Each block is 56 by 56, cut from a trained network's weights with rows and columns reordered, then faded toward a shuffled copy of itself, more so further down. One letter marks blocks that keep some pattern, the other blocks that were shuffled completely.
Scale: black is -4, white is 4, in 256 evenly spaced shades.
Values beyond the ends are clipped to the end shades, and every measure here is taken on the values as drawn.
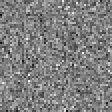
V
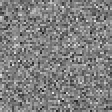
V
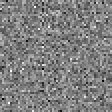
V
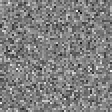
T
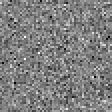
V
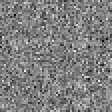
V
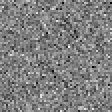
T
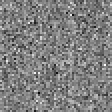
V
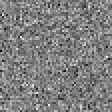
V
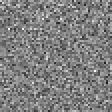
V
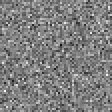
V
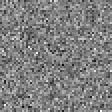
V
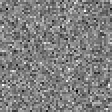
T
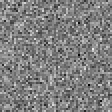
T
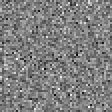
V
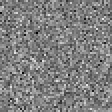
T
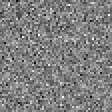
T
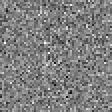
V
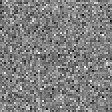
T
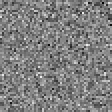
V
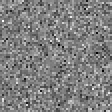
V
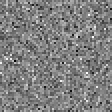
T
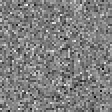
V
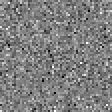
T
